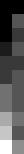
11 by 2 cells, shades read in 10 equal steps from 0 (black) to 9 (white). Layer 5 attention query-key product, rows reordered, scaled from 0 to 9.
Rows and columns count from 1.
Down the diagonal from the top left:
0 3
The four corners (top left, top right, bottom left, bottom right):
0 0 9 5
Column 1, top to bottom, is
0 0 0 1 2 2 4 4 6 7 9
